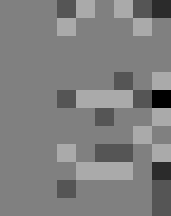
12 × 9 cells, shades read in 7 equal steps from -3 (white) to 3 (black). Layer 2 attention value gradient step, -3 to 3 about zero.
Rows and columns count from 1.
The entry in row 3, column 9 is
0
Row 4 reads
0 0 0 0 0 0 0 0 0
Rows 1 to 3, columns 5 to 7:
-1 0 -1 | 0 0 0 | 0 0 0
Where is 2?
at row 1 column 9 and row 10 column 9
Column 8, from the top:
1 -1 0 0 0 1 0 -1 0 0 0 0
